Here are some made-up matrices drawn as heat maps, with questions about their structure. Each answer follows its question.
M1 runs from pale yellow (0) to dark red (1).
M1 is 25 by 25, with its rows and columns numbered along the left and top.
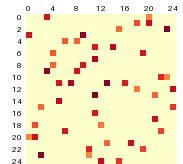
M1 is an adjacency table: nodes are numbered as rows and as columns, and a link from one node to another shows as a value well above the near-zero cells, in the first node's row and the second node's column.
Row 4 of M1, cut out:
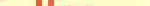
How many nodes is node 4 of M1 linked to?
2
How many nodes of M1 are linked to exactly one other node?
4
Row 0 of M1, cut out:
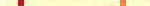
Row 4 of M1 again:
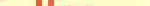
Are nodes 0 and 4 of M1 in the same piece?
yes
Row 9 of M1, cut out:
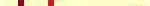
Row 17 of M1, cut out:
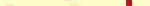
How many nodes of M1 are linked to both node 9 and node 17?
0
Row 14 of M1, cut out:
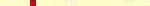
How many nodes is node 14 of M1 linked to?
1
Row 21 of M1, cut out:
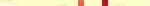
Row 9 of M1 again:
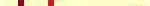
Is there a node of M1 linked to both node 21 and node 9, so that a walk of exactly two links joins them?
no
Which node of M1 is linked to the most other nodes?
node 11
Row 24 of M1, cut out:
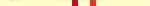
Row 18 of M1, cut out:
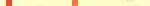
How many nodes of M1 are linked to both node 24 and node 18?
1
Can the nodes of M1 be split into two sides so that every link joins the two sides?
no
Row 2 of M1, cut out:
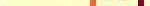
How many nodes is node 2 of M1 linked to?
2
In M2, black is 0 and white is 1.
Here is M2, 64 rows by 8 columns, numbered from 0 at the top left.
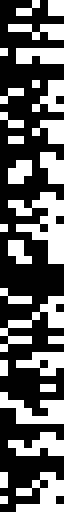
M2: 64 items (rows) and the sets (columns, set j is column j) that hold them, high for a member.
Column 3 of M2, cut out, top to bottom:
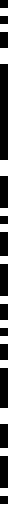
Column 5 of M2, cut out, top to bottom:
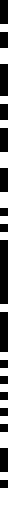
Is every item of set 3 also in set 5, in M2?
no
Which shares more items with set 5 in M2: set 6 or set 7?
set 6
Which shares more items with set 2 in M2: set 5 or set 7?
set 7
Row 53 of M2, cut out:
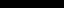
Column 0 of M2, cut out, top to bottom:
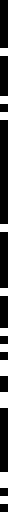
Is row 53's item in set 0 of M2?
no
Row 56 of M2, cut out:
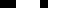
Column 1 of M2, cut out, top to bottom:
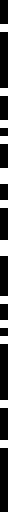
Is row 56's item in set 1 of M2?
no
